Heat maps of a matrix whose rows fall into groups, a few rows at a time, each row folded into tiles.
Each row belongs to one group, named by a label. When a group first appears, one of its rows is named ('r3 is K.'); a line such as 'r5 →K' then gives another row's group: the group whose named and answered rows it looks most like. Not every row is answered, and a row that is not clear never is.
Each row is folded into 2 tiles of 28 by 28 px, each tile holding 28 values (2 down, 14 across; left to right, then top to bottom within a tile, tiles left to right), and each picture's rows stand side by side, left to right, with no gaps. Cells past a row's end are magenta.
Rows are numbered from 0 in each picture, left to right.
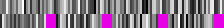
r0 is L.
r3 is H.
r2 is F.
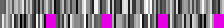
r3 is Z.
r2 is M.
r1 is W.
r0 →L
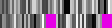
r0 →Z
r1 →Z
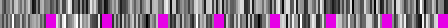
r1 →M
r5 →F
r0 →F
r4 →Z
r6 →F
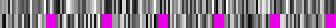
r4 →H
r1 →M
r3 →H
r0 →H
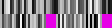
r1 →M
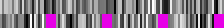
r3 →H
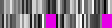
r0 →M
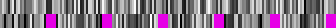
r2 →L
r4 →Z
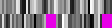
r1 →H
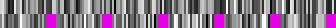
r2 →W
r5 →H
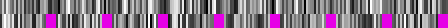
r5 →F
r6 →H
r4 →Z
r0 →L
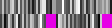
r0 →H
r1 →L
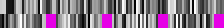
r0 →Z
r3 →L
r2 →M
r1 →F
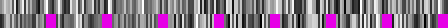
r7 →L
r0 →L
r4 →H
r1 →Z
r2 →W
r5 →W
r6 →M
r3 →W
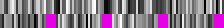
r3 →W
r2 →M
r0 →H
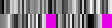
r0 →M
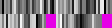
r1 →L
